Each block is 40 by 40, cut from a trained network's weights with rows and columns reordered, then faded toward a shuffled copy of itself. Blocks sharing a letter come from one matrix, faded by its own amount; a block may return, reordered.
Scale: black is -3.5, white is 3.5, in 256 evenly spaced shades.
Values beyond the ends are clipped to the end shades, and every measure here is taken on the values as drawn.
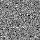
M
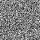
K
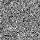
M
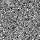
K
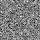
K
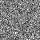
K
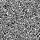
K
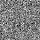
M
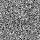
K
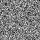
K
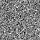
K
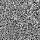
M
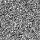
K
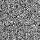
M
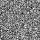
K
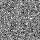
K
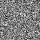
M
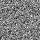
K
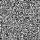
M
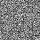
K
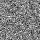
K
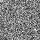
K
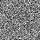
K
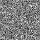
M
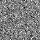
M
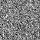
M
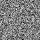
K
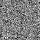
M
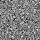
M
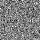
M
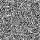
M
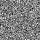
K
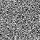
M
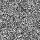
K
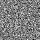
M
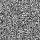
K
